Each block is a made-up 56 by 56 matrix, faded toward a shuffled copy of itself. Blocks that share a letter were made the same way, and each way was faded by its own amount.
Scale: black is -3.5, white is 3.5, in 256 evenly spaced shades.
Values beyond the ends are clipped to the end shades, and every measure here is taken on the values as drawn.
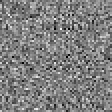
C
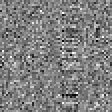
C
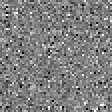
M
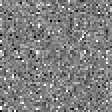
M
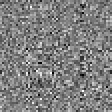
C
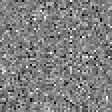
M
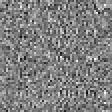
C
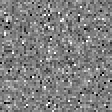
M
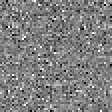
M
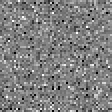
M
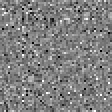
M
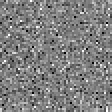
M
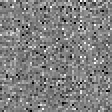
M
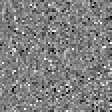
M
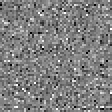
M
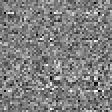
C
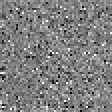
M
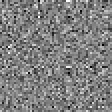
C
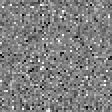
M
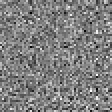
C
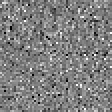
M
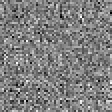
C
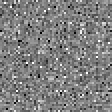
M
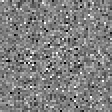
M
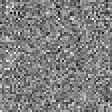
C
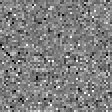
M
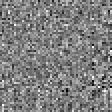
C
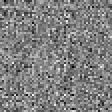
C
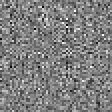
C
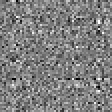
C
